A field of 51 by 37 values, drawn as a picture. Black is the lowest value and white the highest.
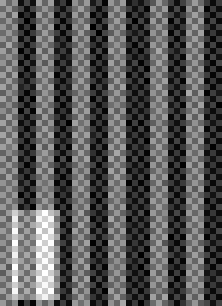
Stripes running up and down repeat 6 times from left to right. The ninth with the highest average is the bottom left. In the bottom left lies a patch that is higher than the rest.
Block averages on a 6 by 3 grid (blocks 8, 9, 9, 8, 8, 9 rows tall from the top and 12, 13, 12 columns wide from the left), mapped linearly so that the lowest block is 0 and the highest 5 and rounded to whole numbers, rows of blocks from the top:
0 0 0 | 0 0 0 | 0 0 0 | 0 0 0 | 5 0 0 | 5 0 0
